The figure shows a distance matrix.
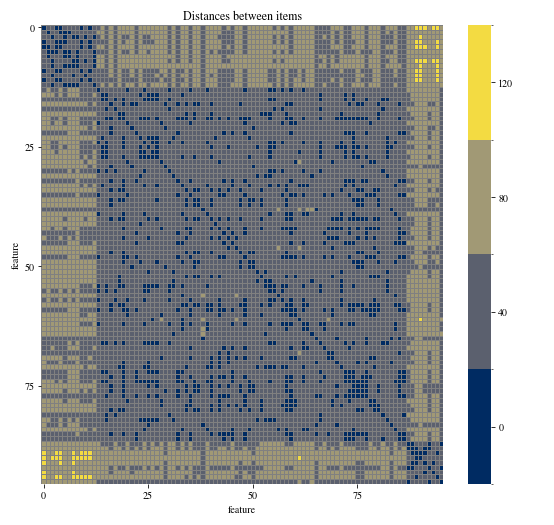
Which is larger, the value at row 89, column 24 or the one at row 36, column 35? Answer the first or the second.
the first
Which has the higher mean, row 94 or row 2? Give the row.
94
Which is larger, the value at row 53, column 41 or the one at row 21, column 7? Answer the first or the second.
the second
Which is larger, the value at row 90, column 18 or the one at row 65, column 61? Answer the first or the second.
the first
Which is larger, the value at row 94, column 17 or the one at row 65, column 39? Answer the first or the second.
the first
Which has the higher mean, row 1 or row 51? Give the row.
1
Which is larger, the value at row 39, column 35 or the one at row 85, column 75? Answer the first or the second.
the first
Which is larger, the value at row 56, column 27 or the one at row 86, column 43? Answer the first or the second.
the first
